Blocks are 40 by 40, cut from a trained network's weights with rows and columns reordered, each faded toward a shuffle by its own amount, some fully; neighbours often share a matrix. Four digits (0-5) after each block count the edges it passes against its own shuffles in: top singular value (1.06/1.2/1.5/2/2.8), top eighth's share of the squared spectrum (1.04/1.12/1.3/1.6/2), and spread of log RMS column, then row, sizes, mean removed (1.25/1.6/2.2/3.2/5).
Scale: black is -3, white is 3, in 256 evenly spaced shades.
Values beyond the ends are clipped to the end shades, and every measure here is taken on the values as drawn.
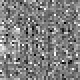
3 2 1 1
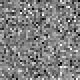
1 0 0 0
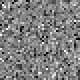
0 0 0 0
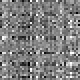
4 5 2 3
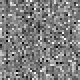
2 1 0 0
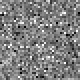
0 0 0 0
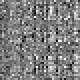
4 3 2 2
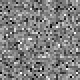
1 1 0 0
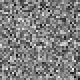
2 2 0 0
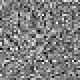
3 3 0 1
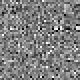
3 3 1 1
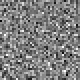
2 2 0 0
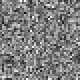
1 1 0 0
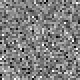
0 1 0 0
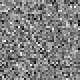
2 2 0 0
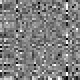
4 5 3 2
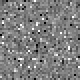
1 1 0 0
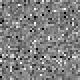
2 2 1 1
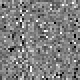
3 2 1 1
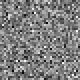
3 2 0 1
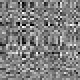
4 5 3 3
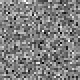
2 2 0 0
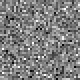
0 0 0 0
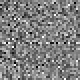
3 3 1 1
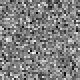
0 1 0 0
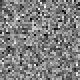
0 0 0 0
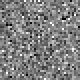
0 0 0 0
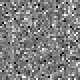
0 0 0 0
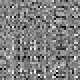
4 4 1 3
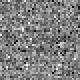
1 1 0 0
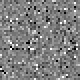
2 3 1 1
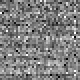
3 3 1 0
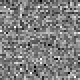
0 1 0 0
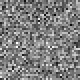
2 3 0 1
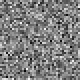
0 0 0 0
